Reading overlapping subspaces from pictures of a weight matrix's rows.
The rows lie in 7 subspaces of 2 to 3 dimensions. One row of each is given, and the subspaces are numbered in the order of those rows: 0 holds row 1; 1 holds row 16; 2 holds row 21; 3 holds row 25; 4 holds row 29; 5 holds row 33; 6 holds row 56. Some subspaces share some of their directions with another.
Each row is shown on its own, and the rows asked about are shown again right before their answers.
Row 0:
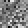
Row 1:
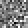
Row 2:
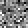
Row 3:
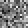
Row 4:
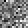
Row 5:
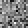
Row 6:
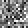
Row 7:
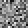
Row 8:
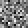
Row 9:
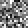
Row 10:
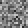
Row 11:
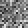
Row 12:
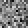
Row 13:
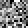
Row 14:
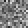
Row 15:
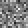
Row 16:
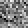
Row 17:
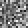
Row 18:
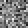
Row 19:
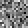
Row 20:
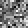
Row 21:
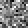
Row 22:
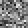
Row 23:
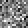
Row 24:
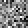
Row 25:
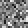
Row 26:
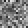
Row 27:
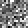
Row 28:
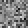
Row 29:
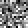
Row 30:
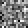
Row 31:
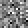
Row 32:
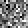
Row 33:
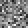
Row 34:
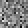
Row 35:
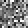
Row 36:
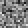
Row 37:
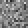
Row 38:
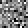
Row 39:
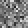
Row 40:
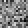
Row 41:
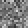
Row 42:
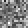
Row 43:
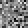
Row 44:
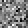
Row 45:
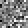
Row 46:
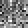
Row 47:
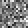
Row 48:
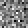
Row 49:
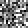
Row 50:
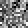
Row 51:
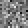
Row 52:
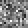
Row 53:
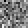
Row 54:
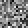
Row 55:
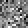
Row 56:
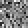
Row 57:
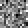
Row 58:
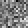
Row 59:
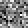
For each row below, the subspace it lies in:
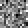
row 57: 3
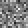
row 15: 4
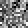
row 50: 2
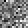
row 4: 5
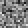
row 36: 4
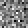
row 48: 4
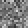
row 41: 6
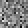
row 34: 5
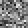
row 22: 6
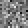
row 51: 3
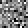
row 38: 0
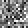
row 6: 2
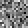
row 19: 6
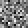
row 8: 5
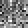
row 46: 5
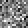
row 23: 5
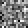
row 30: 4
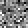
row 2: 4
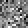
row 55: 5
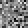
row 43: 0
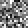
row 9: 6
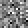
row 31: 3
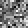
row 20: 2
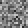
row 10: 0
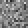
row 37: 0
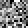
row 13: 6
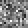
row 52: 1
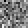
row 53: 6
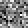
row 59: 1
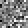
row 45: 0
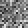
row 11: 5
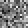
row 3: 1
